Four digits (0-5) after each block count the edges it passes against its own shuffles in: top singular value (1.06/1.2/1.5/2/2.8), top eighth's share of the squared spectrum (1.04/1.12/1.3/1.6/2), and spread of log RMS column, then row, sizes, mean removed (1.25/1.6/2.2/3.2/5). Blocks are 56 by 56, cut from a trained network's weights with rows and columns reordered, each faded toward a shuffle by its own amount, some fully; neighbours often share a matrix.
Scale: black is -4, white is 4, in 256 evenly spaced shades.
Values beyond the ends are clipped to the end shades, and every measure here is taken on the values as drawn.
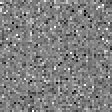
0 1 0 0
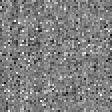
2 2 0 2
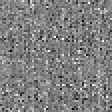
2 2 0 2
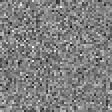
2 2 0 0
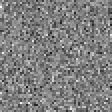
0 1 0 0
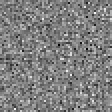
0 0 0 0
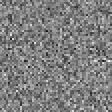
3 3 1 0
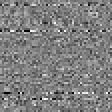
3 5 0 3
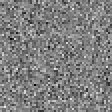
0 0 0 0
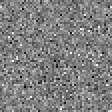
1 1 0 1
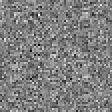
3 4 2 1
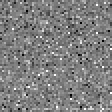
1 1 0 0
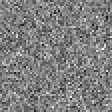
1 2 0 0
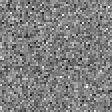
1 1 0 1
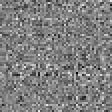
3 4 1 3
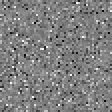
0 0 0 0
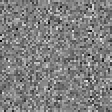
2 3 2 0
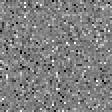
0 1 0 0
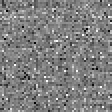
2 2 1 0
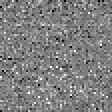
1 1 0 0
